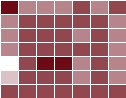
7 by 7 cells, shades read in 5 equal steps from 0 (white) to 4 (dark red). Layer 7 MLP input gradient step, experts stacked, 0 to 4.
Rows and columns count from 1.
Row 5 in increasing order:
0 2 2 3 3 4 4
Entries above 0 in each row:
7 7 7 7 6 7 7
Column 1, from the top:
4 2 2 2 0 1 3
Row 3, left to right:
2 3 3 3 2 3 2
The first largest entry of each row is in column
1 2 2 2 3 2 1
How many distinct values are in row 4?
2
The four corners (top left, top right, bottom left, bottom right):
4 3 3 3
